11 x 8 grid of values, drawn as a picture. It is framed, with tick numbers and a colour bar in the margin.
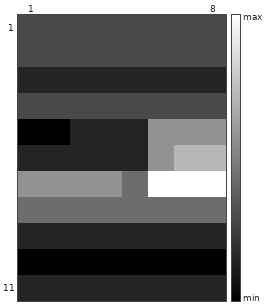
The grain runs across in streaks. Overall the values sit about 30% of the way up the scale. In the middle right lies a patch that is higher than the rest. The middle right is the ninth with the highest average.
